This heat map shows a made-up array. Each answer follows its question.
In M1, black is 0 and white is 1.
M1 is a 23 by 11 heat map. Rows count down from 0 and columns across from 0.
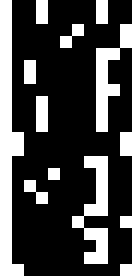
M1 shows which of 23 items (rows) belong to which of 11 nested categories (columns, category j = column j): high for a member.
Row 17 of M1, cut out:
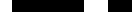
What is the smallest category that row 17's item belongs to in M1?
7
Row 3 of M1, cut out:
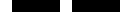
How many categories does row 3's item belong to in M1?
3
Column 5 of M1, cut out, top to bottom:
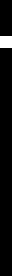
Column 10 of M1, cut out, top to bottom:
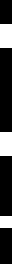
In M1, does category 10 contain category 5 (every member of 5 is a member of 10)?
yes
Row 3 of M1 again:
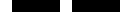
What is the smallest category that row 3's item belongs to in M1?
5
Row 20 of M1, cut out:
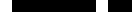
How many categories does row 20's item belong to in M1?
2
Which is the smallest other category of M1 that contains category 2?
8
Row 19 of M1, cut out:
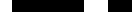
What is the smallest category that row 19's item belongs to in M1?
7
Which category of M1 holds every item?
0
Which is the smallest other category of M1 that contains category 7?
8
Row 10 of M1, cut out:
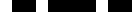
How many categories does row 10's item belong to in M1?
3
